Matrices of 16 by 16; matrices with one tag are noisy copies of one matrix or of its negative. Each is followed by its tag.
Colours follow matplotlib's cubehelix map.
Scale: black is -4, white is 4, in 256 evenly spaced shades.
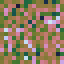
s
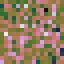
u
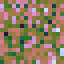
u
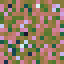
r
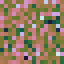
s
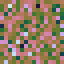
r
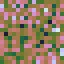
u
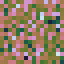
s
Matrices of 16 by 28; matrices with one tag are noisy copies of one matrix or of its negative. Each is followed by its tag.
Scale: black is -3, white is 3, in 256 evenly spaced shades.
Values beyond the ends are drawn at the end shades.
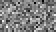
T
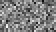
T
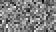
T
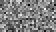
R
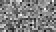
R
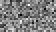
R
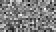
R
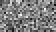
R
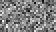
T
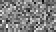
T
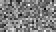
R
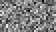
T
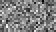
T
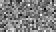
R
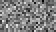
T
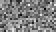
R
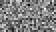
R
